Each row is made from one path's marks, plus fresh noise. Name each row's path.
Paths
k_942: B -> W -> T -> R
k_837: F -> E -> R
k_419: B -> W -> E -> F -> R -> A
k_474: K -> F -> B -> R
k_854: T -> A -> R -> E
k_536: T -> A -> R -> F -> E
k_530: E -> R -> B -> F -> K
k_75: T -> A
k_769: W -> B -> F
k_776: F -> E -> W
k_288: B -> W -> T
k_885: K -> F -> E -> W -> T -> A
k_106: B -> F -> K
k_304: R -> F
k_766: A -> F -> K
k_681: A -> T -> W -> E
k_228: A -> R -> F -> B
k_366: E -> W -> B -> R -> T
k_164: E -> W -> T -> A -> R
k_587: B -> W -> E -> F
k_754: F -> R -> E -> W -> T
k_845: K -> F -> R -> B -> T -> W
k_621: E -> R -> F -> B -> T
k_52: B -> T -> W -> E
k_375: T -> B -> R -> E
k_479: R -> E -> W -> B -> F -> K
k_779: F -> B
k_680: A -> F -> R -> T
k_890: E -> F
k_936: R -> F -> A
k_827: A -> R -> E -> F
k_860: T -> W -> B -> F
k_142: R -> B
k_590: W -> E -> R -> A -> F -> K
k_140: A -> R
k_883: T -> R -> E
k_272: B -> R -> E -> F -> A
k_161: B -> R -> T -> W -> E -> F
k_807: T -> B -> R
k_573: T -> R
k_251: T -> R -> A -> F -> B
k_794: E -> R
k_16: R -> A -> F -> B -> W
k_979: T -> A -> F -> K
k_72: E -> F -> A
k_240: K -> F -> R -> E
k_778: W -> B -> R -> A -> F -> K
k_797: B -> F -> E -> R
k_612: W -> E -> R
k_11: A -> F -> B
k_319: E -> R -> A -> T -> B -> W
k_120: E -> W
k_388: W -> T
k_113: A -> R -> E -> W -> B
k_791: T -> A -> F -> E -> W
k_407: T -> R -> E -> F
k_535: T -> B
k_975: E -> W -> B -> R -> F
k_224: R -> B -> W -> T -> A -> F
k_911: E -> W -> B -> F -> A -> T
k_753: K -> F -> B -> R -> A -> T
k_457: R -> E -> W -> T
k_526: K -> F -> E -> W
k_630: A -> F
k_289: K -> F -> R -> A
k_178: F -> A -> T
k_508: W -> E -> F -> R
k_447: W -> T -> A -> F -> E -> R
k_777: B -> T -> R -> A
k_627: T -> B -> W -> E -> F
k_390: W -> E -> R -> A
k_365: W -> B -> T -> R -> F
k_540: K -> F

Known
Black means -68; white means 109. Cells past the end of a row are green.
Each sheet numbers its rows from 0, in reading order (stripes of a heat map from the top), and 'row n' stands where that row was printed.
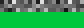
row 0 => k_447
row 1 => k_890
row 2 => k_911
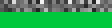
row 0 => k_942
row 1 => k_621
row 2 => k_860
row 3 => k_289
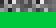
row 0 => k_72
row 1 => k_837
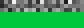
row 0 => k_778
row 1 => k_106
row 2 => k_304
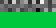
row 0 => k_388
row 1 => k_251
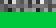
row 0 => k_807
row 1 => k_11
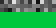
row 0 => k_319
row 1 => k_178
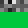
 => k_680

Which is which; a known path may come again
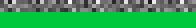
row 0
k_794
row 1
k_388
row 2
k_161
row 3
k_590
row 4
k_627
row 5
k_936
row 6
k_587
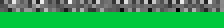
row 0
k_113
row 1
k_827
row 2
k_224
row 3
k_457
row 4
k_777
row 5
k_75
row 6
k_753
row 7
k_807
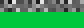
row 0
k_407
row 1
k_890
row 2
k_535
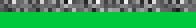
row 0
k_942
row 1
k_288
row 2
k_837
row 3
k_272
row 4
k_779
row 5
k_72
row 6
k_164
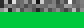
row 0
k_766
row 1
k_573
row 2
k_975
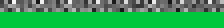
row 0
k_797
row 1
k_304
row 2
k_530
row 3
k_11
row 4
k_911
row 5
k_240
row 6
k_885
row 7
k_860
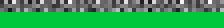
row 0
k_251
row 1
k_791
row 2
k_228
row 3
k_366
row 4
k_106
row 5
k_979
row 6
k_621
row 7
k_16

